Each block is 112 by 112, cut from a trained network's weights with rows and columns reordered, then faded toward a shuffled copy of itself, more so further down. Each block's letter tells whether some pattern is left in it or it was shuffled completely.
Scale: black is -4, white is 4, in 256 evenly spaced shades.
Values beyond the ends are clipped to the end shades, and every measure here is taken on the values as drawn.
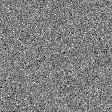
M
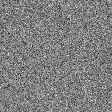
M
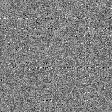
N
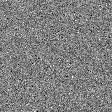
M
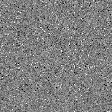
N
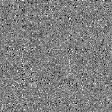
N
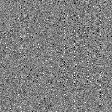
N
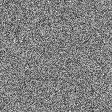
M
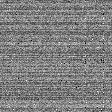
N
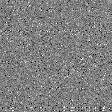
N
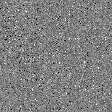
N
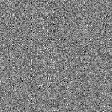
N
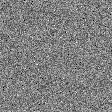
M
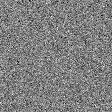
M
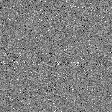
N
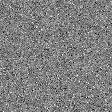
M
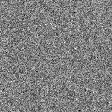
N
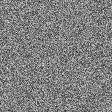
M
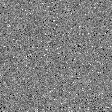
N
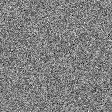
M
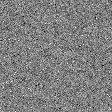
M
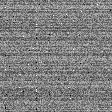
N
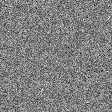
N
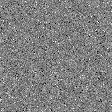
N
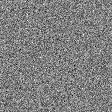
M
